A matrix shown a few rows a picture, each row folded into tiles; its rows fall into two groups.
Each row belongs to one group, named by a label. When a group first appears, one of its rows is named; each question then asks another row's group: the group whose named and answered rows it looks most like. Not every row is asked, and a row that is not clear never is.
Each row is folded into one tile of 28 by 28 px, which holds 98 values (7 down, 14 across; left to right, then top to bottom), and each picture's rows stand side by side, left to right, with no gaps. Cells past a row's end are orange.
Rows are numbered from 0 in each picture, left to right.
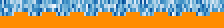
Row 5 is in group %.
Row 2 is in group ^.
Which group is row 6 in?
^
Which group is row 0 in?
%
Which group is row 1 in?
^
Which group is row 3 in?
^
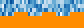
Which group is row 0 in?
^
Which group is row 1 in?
%
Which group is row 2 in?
^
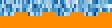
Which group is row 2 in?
%
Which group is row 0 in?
%
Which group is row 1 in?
%
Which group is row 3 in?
^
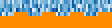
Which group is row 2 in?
^
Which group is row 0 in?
%
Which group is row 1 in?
%
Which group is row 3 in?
^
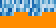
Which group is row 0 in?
%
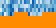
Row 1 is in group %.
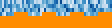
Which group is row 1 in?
%
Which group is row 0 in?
%
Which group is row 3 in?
%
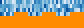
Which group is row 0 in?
%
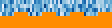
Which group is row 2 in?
%
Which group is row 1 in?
^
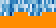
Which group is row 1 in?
^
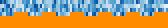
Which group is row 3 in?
^
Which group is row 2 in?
%
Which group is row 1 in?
%
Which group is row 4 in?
^
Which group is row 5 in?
^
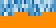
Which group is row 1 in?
%
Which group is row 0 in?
^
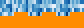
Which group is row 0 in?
%
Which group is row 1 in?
^
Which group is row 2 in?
^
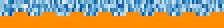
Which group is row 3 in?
^
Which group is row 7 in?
%
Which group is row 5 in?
^
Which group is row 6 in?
^
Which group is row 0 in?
^
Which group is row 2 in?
%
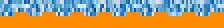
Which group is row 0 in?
^
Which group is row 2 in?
^
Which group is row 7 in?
^
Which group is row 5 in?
%
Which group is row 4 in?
^
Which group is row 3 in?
%
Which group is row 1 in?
%
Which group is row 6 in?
%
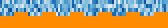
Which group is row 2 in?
^
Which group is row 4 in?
%
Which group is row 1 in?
%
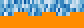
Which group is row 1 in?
%
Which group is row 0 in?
^
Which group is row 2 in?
%
